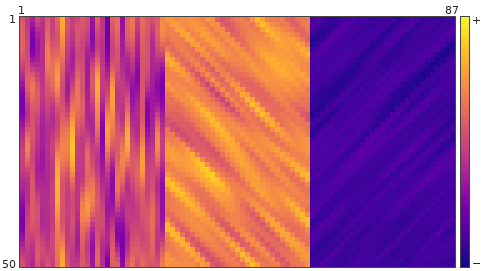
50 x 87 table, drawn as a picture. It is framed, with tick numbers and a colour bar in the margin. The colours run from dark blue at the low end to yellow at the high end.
The table splits into one row of 3 panels. Panel 1,1: middling, streaked downward, strong in contrast. Panel 1,2: high, slanting down to the right. Panel 1,3: very low, slanting up to the right, faint in contrast.
